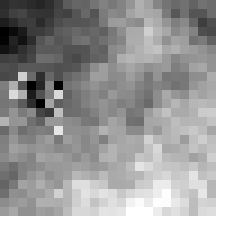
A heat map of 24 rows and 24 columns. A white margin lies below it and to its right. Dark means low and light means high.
There are no regular stripes. The field is mottled with small blotches. The top left is the ninth with the lowest average. In the middle left lies a patch that is rougher than the rest. Values change most from cell to cell in the middle left. There is an overall slope up to the bottom right.
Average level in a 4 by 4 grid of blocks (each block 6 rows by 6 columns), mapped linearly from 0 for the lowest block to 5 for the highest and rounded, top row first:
0132 | 1233 | 3344 | 3455
